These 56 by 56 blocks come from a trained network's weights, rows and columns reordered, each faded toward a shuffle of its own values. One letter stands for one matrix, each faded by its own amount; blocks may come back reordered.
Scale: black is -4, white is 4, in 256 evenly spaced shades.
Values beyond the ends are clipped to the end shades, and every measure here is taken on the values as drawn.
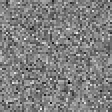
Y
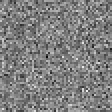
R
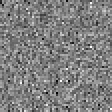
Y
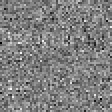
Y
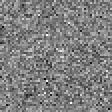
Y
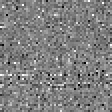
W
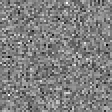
Y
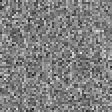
R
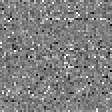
W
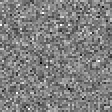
Y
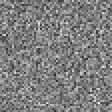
R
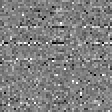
W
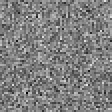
Y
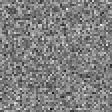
R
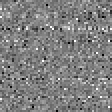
W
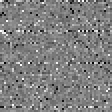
W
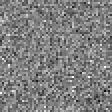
Y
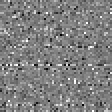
W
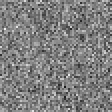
R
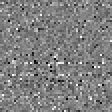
W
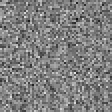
R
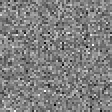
Y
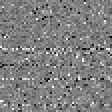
W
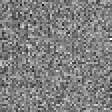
R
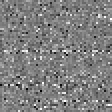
W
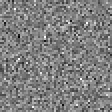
Y
